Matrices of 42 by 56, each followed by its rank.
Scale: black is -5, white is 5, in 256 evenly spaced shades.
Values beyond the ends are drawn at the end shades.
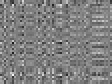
three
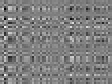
two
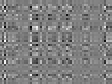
two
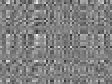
three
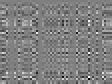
two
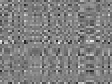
three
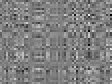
three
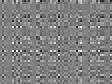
two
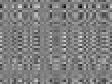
two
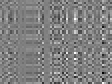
two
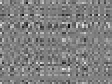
three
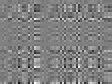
two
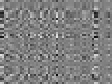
three
